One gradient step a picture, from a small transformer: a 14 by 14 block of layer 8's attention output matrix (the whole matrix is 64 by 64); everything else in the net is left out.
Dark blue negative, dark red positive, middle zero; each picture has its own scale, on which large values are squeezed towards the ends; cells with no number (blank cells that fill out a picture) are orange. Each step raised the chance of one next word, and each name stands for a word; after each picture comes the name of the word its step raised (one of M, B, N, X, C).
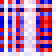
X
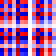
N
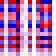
X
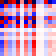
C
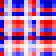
X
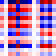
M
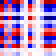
M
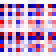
N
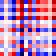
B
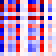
M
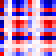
X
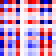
C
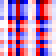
B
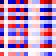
M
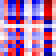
B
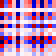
X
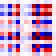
N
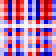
B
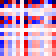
C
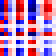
B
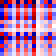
N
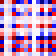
X
